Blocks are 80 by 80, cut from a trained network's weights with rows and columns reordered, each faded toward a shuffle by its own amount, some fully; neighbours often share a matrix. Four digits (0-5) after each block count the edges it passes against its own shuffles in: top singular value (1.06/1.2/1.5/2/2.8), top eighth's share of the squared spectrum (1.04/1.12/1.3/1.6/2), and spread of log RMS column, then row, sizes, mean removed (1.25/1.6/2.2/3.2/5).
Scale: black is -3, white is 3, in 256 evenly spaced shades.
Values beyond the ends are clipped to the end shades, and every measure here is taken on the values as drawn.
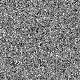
1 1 0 0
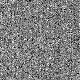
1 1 0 0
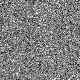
0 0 0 0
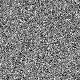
0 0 0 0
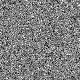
0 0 0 0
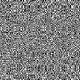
4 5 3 3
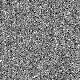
0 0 0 0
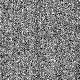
1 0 0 0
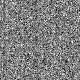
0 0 0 0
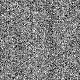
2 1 0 0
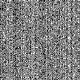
3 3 1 2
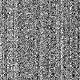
3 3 2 2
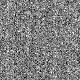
1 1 0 0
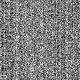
3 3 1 2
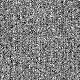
2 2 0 0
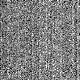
3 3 1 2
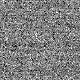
2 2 2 0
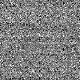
2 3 2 0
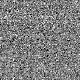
1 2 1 0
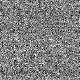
2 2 2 0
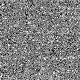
1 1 1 0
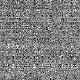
3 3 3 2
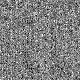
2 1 0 0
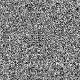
2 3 1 0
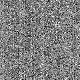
2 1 0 0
